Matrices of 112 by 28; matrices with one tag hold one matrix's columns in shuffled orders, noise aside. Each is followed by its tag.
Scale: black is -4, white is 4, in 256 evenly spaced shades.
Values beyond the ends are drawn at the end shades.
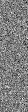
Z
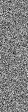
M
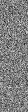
Z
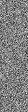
M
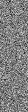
M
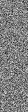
M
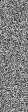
Z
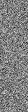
M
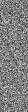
Z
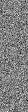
M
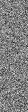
M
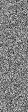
M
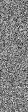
Z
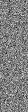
M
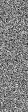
Z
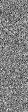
Z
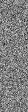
Z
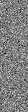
M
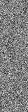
M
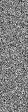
M
